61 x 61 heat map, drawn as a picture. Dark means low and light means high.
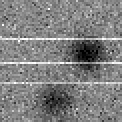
On average the colour sits 50% of the way up the scale. There are two dips. Neither half mirrors the other. Rows 20, 32 and 42 stand out from the rest.
